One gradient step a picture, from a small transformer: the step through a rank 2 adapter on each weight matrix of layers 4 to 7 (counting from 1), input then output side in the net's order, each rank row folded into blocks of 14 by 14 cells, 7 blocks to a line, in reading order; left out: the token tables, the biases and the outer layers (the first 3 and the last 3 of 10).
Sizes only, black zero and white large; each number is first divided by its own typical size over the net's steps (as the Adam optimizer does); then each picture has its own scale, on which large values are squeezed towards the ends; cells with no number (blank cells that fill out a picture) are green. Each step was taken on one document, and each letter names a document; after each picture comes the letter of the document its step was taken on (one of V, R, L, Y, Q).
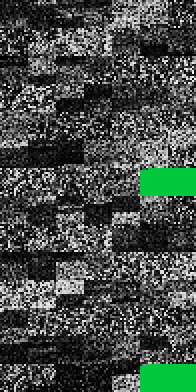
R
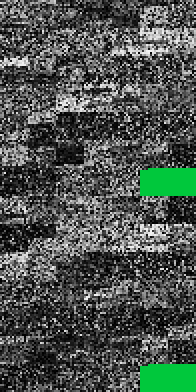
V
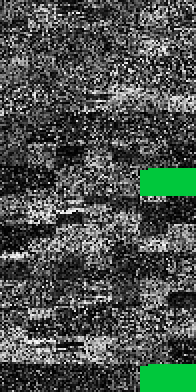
V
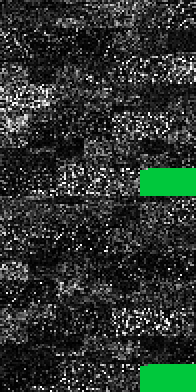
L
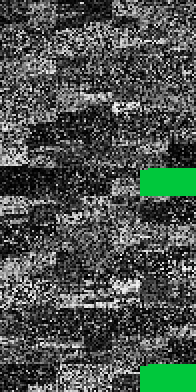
V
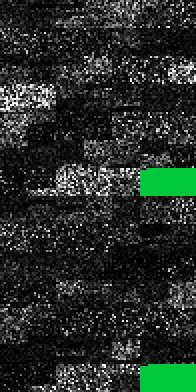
L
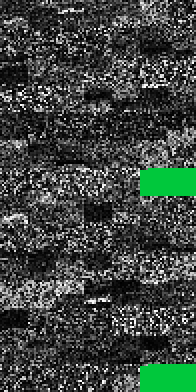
R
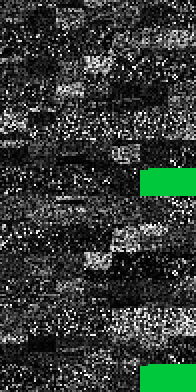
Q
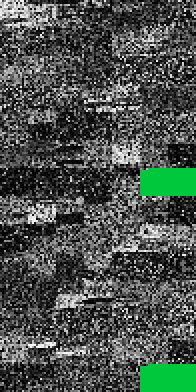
V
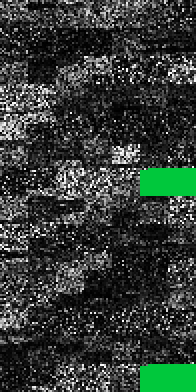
L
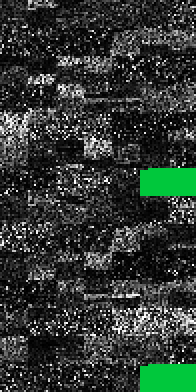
Q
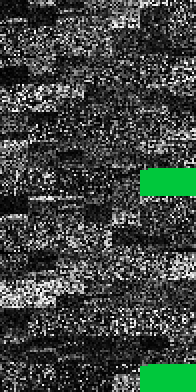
R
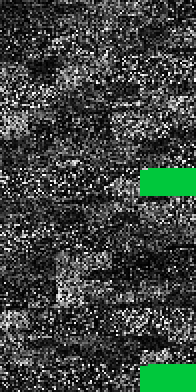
L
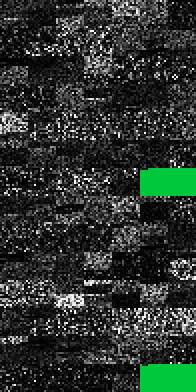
Q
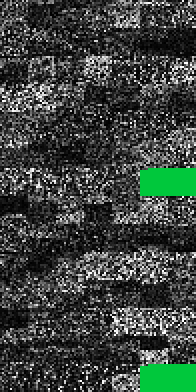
R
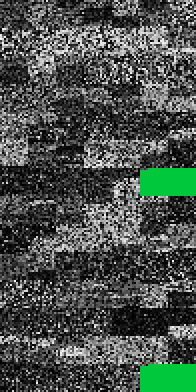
V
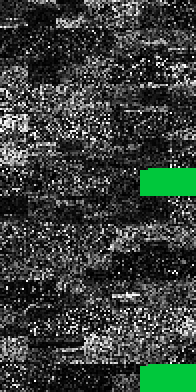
Q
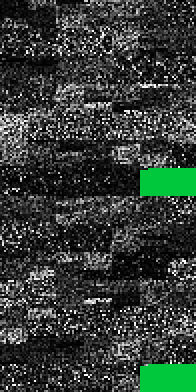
Q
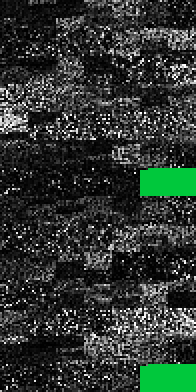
Q
